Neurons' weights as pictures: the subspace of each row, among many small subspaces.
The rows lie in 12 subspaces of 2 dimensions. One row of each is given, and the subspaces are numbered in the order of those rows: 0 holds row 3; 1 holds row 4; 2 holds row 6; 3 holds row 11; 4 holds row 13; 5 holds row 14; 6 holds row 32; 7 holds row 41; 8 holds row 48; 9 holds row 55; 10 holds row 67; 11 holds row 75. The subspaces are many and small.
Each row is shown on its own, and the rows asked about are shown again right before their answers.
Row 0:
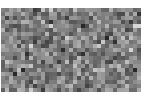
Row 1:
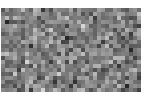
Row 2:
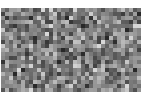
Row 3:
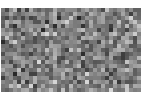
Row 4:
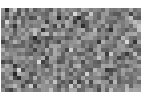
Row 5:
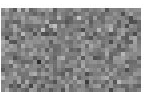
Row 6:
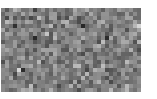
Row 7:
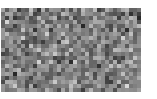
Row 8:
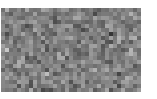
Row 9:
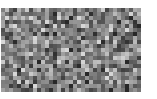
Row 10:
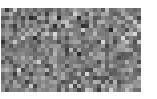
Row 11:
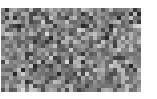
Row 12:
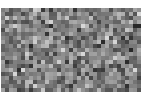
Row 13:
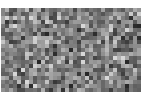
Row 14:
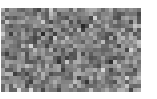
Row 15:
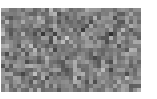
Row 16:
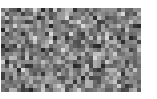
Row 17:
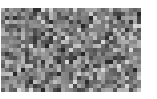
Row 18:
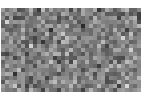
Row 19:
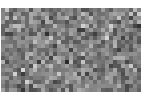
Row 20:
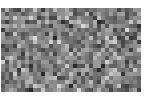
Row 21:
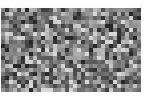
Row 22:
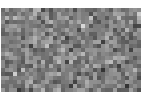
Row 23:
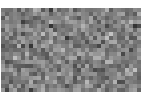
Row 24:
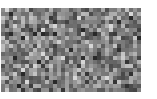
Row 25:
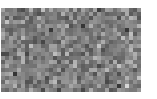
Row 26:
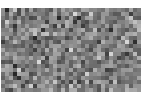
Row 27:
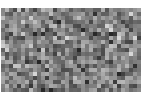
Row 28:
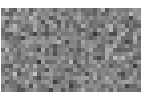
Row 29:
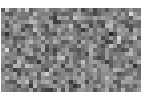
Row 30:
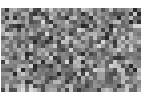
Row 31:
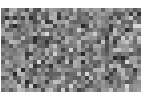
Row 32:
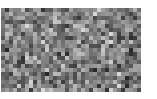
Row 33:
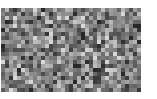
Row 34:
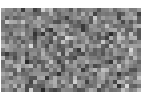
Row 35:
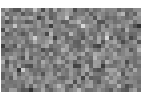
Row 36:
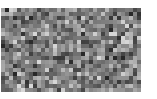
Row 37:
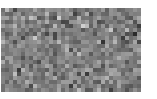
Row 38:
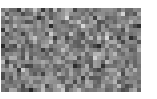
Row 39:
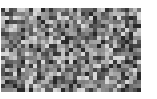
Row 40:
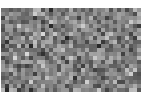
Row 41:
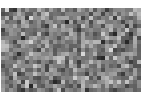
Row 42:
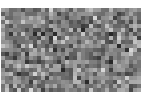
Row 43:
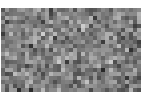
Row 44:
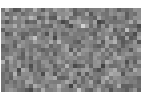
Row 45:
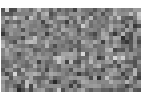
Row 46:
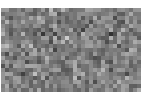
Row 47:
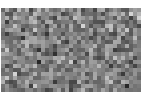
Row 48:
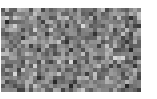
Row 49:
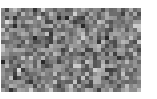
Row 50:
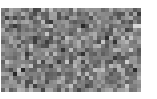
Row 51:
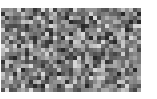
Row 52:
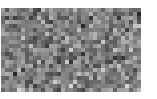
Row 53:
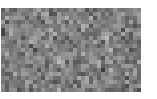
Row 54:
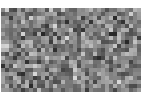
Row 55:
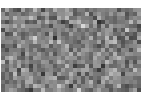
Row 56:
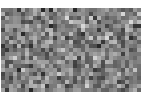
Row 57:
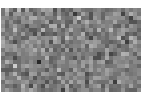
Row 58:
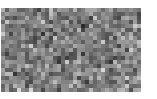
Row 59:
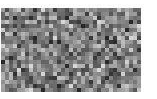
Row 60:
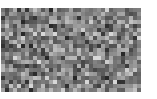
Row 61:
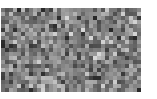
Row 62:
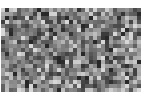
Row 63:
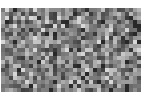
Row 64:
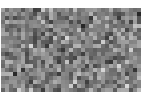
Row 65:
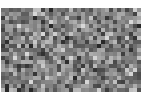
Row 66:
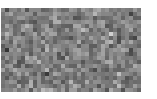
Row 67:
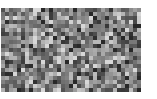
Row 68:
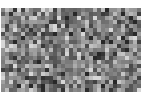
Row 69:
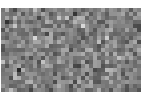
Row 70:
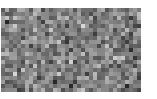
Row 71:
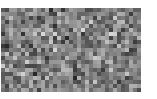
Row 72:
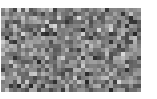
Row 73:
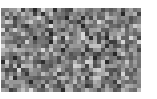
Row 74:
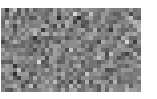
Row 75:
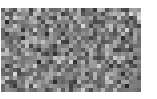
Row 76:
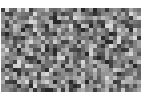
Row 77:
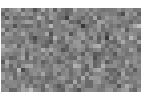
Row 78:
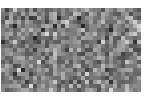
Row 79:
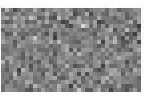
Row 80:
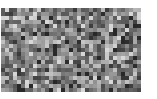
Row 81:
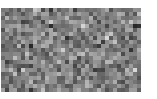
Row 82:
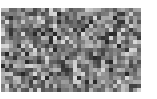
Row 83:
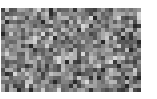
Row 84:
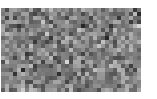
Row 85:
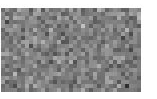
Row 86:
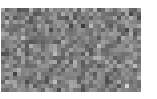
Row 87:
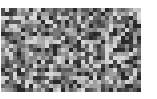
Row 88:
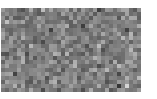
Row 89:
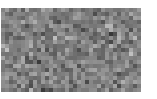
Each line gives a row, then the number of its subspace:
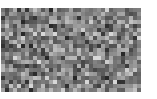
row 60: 4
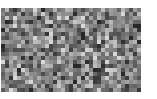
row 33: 1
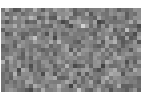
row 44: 9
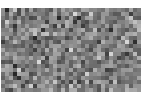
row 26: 1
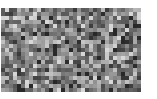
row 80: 10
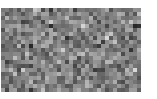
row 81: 4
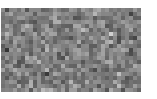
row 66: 6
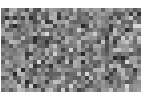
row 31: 4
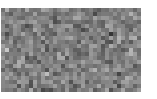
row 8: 6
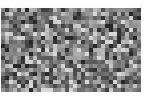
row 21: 11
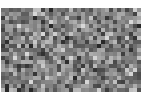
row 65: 3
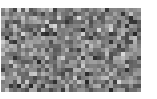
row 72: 0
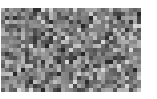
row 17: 10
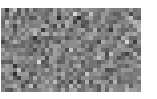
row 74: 1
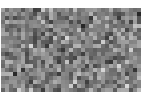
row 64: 10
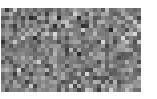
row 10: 9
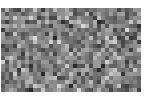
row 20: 9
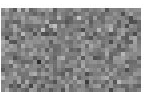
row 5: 0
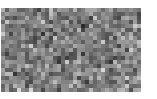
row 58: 5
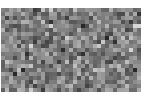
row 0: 4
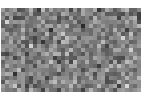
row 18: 11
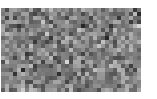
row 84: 3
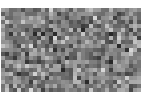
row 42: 5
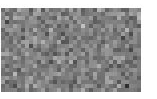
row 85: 11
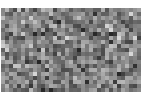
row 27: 8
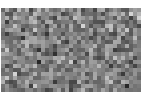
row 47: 11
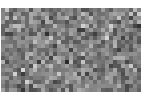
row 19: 3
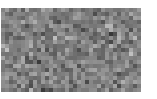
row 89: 11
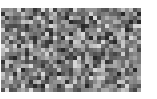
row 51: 0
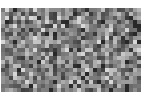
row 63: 2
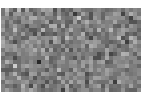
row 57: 1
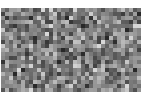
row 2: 0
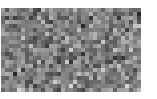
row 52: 10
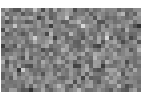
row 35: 2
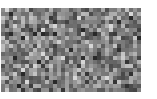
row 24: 3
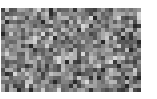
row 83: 5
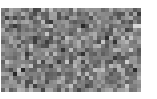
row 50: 4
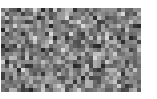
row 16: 2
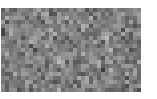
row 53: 7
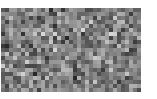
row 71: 7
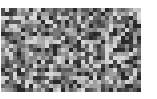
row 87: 10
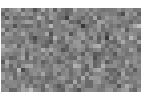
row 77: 2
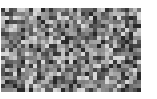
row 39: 8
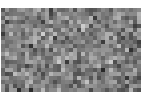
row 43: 5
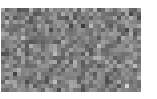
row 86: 6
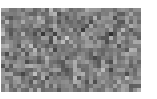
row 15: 7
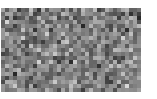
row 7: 11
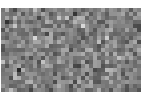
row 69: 1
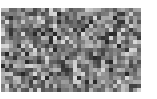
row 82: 7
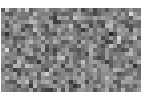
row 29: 6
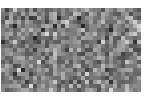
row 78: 2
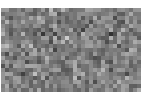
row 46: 7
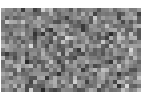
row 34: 8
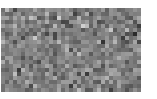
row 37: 9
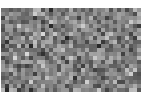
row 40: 3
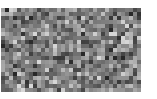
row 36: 5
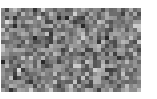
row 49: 1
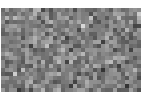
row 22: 10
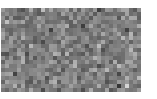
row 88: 6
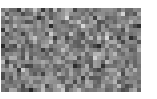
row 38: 2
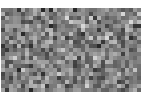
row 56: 0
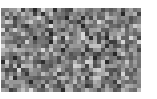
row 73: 1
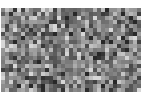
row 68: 9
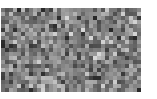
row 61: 9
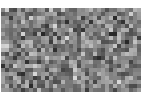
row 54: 7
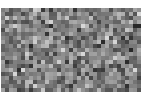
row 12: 4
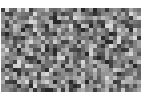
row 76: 6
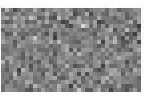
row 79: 9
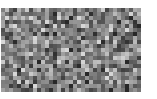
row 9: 0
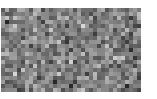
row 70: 8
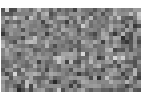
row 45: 5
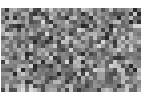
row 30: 3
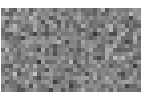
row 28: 8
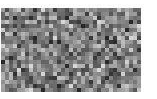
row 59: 9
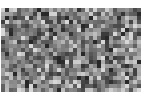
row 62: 7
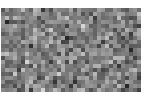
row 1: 8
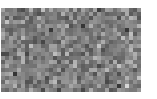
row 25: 6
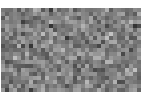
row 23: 4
